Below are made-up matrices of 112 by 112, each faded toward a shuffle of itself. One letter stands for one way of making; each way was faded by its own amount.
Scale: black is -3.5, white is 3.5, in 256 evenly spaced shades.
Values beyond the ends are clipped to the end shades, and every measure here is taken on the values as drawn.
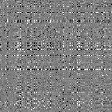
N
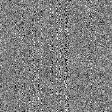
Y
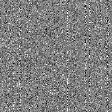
Y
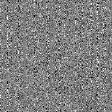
Y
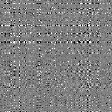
N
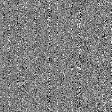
Y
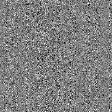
Y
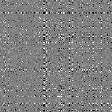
N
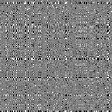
N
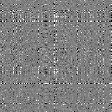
N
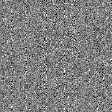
Y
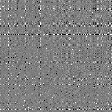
N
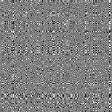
N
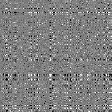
N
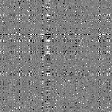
N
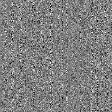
Y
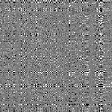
N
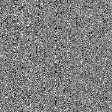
Y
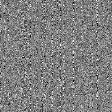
Y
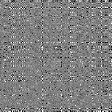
N
